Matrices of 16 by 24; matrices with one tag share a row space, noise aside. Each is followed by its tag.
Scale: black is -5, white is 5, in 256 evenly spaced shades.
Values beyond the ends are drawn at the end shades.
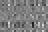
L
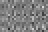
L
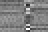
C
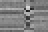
C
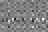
L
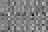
L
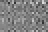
L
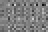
L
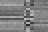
C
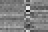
C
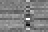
C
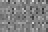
L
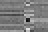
C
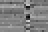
C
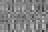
L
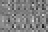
L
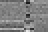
C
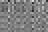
L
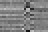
C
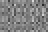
L
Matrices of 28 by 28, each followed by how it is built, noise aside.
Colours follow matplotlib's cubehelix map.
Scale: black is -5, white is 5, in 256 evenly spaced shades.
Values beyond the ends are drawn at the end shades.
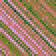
Toeplitz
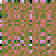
low rank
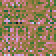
low rank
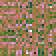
low rank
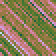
Toeplitz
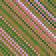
Toeplitz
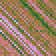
Toeplitz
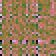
low rank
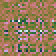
low rank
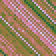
Toeplitz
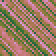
Toeplitz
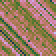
Toeplitz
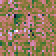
low rank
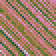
Toeplitz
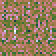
low rank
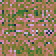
low rank
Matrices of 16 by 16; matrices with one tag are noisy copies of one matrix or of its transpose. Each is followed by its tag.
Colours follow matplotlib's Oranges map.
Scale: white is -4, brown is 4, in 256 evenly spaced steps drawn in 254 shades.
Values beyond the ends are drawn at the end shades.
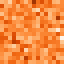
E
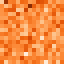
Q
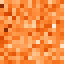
Q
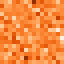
E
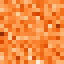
E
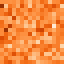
Q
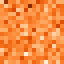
Q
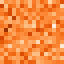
Q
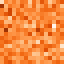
Q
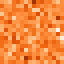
E
